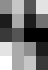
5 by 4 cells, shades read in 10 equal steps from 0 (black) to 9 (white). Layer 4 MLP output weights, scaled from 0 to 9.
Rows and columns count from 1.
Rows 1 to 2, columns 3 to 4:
3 8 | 1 4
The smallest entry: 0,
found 2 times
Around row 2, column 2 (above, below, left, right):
7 3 1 1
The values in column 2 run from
3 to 7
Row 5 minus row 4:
1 0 2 1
